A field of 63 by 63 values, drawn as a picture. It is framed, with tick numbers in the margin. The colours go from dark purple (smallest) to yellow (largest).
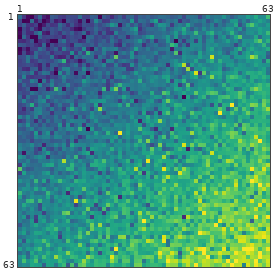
Slope: up to the bottom right. Stripes: none. Ninth with the lowest average: top left. Odd rows or columns: none. Ninth with the highest average: bottom right. Grain: fine.
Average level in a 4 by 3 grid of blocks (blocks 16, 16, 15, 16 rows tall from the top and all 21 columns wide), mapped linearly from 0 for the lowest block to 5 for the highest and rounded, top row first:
0 1 2
1 2 3
2 3 4
3 4 5
